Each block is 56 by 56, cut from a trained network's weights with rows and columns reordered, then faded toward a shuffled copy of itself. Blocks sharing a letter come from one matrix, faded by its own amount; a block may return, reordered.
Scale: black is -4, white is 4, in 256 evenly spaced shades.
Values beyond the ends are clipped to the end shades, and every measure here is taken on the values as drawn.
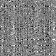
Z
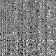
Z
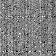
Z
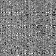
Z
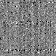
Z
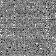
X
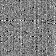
Z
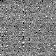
X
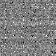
X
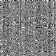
Z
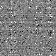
X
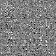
X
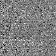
X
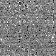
X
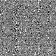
X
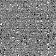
X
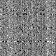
Z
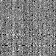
Z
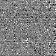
X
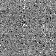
X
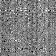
Z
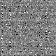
X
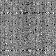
Z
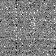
X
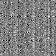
Z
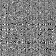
Z
